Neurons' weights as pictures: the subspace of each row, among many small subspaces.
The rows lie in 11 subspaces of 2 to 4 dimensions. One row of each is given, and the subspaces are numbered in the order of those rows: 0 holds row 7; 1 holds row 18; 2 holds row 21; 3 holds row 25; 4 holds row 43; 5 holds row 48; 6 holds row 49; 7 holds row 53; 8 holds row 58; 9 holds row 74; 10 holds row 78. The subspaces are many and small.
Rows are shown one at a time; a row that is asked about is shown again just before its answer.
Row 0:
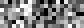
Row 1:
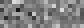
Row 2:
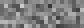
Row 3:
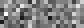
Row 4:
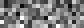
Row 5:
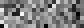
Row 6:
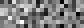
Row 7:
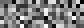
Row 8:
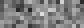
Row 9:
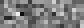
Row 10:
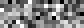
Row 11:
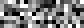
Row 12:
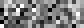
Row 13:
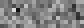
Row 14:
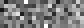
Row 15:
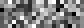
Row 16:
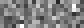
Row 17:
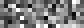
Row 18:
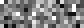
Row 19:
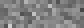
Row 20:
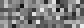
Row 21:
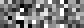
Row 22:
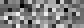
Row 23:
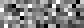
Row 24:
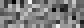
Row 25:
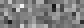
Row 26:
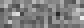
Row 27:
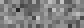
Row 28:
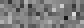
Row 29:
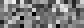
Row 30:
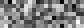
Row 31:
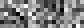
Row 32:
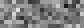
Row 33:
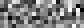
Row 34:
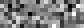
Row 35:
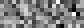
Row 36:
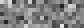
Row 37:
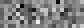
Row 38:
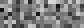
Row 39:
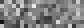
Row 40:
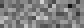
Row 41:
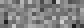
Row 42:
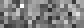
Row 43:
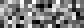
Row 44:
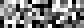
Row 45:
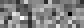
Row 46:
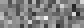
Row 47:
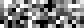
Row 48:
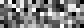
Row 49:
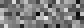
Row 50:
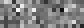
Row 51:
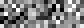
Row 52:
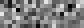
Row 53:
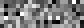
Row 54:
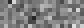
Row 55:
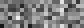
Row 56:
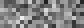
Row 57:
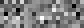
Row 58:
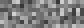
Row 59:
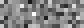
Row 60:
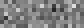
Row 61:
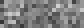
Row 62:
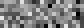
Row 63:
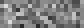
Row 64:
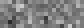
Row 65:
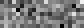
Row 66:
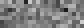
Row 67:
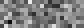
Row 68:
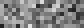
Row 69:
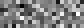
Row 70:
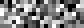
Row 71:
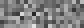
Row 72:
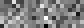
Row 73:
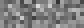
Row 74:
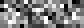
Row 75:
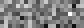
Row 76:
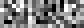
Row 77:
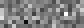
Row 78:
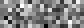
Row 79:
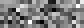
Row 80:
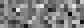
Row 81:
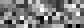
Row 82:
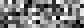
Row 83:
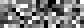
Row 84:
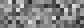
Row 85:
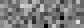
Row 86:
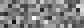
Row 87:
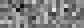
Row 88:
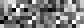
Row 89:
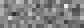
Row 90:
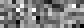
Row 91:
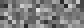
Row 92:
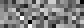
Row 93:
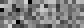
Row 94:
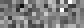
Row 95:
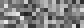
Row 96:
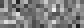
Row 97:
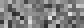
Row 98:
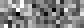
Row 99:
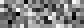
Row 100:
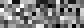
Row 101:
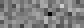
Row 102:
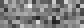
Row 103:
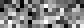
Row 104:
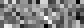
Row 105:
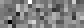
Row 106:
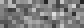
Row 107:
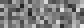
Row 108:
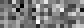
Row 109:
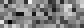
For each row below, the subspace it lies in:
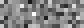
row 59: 1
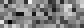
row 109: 1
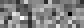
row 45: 9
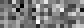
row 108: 5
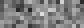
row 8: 1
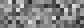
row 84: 10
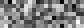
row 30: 10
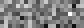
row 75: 9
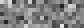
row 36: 2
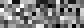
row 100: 8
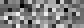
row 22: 10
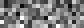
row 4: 0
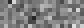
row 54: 8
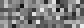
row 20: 10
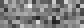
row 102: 10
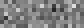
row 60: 7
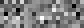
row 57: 7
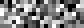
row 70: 2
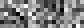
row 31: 7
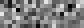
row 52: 2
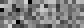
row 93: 10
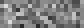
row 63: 9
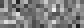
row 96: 7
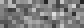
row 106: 5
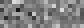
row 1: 8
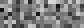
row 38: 10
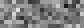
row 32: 1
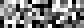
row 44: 4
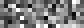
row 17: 9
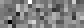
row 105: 4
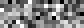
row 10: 10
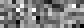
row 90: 5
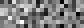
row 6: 2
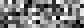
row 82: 10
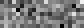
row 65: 5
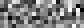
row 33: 8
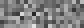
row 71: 7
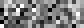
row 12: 0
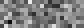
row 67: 1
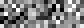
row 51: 7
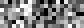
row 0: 10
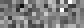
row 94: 2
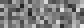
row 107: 8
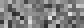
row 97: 9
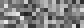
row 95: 7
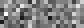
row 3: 0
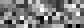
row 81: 1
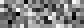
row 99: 9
